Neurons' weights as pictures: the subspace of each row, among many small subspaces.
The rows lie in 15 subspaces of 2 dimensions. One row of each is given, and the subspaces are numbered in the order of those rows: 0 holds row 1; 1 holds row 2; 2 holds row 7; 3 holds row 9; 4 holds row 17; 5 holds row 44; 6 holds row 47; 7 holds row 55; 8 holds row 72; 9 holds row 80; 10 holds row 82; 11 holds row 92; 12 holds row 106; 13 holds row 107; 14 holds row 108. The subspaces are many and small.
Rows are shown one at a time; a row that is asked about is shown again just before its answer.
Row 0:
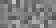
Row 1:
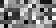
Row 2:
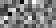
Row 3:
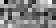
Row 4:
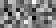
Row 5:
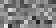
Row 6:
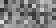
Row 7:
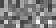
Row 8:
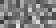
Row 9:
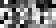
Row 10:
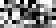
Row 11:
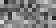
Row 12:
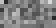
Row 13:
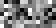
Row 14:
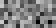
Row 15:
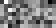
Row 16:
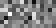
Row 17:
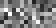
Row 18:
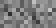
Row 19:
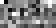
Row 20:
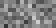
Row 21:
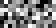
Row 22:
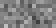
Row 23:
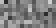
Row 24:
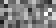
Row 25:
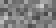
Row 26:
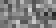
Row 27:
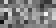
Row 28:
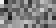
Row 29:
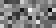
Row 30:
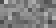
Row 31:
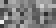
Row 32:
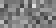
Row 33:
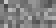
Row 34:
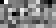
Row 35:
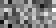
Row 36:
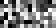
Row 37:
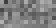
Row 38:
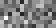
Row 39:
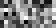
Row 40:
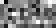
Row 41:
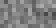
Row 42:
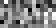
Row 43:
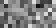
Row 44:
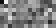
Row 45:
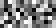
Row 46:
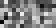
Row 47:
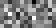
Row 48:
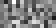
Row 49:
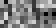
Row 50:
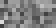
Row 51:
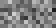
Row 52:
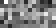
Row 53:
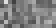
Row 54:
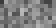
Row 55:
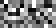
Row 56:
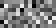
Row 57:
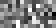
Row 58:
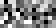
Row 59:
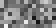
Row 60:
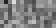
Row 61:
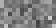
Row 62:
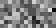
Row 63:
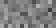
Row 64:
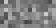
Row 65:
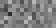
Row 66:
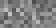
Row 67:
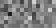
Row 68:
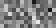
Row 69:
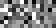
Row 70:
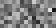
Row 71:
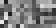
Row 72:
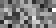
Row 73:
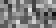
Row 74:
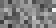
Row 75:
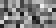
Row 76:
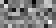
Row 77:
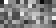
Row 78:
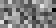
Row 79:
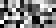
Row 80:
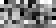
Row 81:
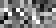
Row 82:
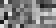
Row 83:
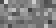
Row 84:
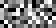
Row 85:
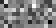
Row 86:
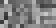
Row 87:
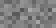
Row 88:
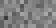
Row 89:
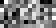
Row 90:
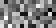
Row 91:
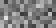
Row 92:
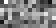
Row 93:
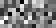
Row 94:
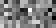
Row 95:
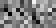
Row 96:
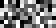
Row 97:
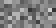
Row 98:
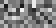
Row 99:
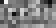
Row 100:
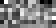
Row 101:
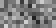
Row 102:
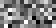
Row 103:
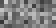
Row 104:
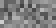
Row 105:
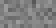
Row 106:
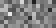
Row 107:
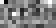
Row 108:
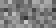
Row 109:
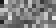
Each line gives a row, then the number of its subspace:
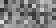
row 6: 11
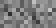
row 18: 4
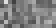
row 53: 2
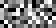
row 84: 5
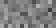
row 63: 1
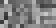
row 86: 10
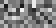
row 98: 7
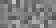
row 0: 2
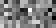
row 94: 8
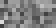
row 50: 3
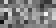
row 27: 4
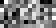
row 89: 0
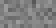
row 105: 11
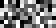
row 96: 2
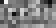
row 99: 13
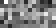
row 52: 11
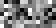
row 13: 14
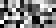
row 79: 3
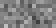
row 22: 9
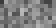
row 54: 13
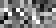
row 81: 4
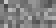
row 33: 9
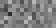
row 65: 12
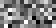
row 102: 0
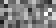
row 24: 4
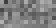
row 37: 11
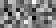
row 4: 6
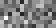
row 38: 1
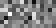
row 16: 12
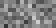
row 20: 9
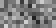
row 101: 9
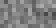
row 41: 10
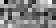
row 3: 11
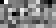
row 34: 13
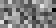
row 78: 8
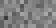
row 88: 1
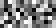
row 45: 6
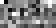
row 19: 13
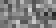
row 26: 10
